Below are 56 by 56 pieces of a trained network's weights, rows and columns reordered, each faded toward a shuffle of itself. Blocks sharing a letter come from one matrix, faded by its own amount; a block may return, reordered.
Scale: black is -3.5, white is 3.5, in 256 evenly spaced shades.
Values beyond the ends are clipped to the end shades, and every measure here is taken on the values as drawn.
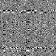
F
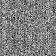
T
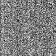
T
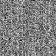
T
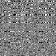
F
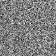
T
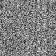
T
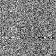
T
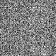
T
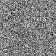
T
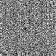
T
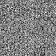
T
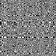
F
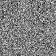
T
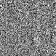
T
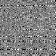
F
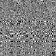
F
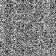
T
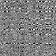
F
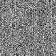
T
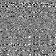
F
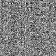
T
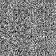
T
